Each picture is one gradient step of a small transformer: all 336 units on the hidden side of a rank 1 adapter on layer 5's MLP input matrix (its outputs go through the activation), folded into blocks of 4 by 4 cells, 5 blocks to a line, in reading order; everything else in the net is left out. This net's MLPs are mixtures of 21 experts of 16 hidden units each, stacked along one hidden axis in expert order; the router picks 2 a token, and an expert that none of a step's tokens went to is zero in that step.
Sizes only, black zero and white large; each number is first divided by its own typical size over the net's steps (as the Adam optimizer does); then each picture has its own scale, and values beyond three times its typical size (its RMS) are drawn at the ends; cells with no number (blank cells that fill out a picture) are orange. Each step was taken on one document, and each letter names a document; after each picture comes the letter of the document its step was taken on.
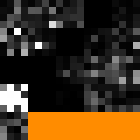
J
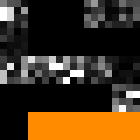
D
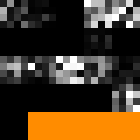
D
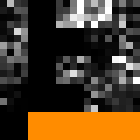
J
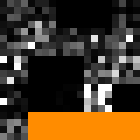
J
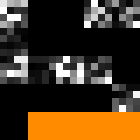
D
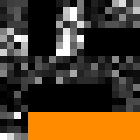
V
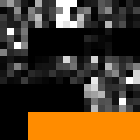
V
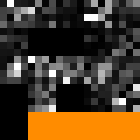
D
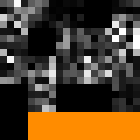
V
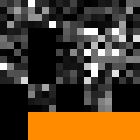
V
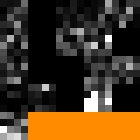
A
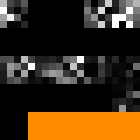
D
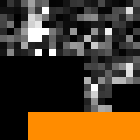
J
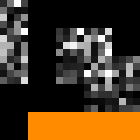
V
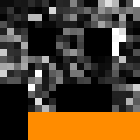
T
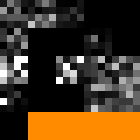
A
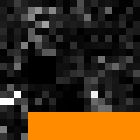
A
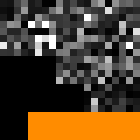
J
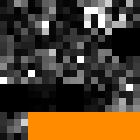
T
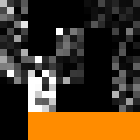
T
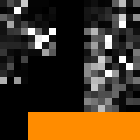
A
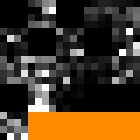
T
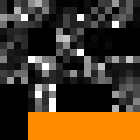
V
